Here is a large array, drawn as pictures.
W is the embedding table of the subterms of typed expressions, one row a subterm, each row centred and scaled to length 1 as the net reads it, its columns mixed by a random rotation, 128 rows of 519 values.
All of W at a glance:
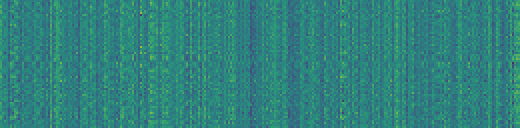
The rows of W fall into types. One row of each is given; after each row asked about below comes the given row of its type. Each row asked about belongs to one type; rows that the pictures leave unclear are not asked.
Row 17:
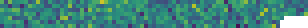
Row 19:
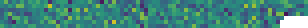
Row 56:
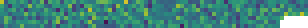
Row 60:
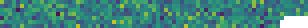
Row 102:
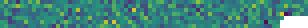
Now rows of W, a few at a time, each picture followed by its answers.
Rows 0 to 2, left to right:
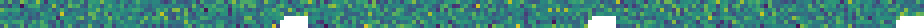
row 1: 102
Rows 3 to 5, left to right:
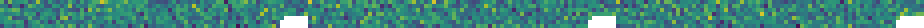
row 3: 17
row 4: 56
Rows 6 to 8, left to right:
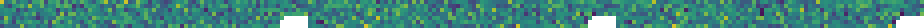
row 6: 56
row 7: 19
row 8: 19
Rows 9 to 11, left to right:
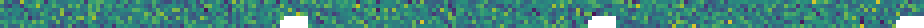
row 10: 19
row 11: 102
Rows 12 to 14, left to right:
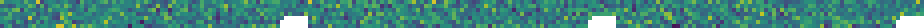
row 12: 17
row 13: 56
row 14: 60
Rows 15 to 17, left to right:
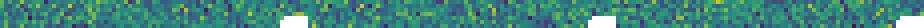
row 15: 56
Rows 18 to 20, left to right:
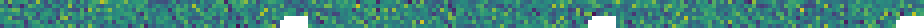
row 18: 17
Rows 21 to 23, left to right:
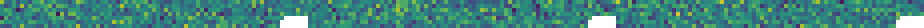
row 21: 60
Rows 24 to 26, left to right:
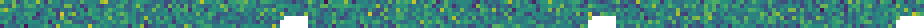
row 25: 102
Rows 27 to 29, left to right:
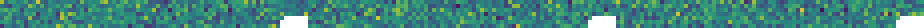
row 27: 17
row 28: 19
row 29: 56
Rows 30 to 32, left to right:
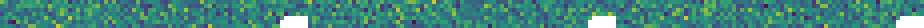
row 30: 19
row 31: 56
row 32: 19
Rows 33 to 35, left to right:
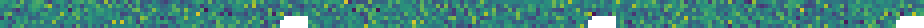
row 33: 19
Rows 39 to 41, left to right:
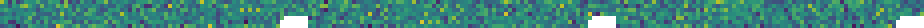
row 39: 102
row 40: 102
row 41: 17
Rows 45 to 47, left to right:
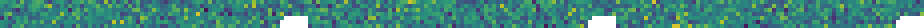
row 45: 19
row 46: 17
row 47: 17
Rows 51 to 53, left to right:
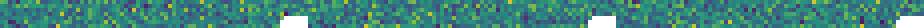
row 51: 102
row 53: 102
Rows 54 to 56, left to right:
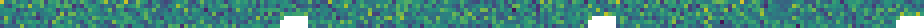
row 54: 56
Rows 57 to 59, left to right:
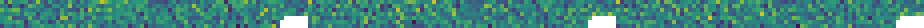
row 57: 17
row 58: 56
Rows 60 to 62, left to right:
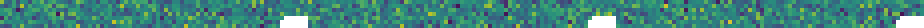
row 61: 56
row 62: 19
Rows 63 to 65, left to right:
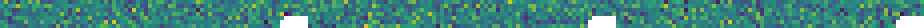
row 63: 102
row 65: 19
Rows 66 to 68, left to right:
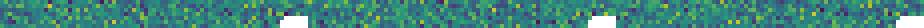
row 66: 19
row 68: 19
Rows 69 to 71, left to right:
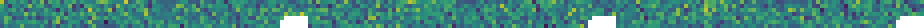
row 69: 56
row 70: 17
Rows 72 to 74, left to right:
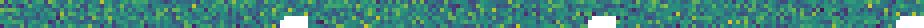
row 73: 19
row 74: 60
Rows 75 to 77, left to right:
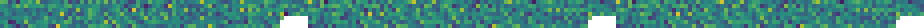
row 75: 102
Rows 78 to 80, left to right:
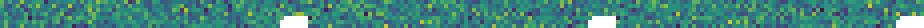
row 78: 56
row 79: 60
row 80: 60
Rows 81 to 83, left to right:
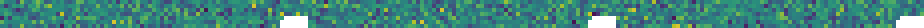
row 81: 60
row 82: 102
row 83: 17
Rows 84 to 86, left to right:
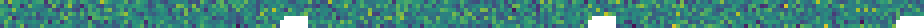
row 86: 102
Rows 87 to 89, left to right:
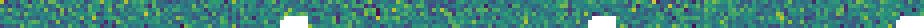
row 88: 19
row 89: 17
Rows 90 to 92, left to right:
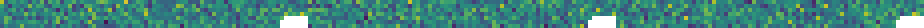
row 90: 56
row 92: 56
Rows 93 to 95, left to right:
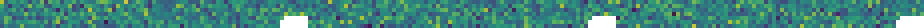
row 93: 56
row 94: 60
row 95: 60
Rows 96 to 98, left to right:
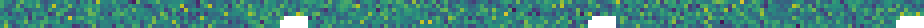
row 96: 56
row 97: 19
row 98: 56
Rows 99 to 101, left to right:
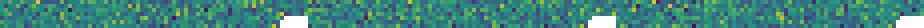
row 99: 17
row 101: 17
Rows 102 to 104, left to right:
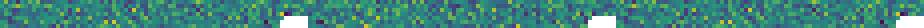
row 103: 19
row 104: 102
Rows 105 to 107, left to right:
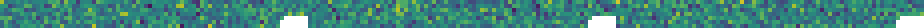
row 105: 56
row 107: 56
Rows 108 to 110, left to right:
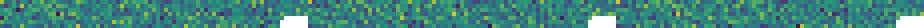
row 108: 60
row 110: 60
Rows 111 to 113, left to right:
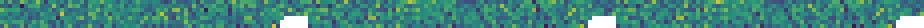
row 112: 17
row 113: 17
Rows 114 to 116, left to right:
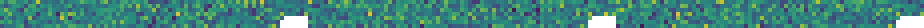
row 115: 60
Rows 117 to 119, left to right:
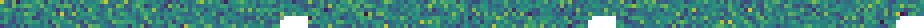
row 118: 60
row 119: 102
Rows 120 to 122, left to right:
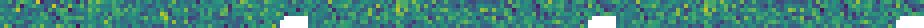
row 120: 17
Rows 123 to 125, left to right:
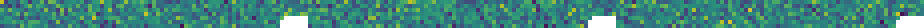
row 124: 17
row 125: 102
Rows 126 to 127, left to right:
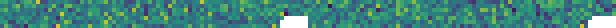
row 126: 102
